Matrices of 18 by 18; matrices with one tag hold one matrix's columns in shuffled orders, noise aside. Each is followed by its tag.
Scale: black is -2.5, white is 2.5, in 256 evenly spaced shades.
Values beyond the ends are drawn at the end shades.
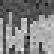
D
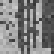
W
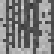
W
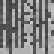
W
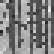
W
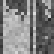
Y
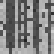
W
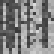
W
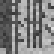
W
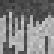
D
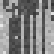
Y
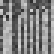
Y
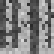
W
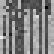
Y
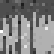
D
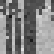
Y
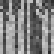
Y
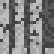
W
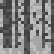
W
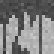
D
